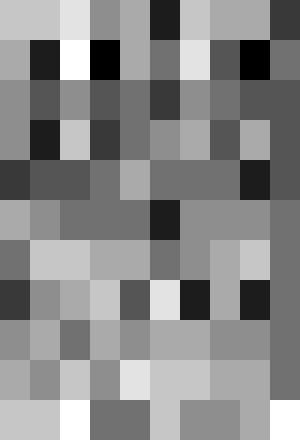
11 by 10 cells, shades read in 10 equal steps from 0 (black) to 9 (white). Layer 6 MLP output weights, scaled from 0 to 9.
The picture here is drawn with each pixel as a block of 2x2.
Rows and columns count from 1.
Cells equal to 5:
20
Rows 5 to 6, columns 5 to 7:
6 4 4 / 4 1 5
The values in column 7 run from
1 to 8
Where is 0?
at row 2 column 4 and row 2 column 9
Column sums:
55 50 69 46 56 49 59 53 46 44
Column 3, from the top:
8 9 5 7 3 4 7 6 4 7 9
